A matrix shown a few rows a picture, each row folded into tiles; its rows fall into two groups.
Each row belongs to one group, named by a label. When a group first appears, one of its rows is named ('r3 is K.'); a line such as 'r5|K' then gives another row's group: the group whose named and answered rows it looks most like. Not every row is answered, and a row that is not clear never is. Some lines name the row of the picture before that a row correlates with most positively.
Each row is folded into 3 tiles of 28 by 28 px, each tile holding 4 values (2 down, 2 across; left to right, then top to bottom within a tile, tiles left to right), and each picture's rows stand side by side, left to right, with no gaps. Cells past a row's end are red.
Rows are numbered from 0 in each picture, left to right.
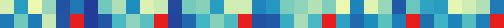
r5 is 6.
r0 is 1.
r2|6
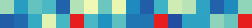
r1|1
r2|1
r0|1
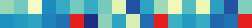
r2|1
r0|1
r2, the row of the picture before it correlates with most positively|1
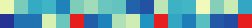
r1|1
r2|6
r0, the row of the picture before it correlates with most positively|1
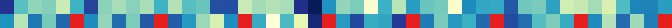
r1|6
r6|6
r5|1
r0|6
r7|1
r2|1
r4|6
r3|1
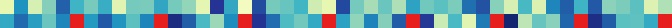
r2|1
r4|6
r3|6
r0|1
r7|6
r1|6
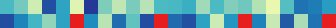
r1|6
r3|1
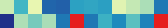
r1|6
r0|1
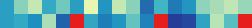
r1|1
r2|6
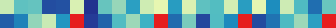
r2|6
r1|6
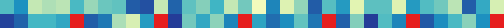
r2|6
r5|1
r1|1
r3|1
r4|6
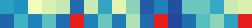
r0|6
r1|1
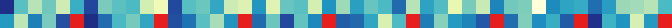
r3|6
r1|6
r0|6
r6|1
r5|6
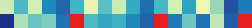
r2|1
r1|1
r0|1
